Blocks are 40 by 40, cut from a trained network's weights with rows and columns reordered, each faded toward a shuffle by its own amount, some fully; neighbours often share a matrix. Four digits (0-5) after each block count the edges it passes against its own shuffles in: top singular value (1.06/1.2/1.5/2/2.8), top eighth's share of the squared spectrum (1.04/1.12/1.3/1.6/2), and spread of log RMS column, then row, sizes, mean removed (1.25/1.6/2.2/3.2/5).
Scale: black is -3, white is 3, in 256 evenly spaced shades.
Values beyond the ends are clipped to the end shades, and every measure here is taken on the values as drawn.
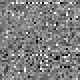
3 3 0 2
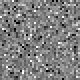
0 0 0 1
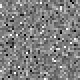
0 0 0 0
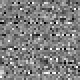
3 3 0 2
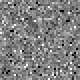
0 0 0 0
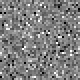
0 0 0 0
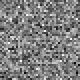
1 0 0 0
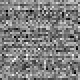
3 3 0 0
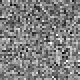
1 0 0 0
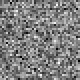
1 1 0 0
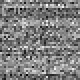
3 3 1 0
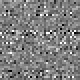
3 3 0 3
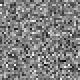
1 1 0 1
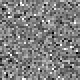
0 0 0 0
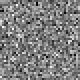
0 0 0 0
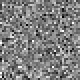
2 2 0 1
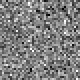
1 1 0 0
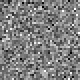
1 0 0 0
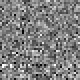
3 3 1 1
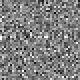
3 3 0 1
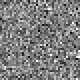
0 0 0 0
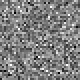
0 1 0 0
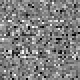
2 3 0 2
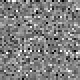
2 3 0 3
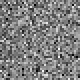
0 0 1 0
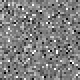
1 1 0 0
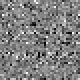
2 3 0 2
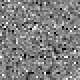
2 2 0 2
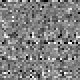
3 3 0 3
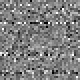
3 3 0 2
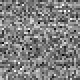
1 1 0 0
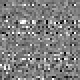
3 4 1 3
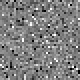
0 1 0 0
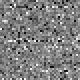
2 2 0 1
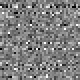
3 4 0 3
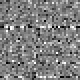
3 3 0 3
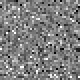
1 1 0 0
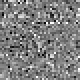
2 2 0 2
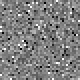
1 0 0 0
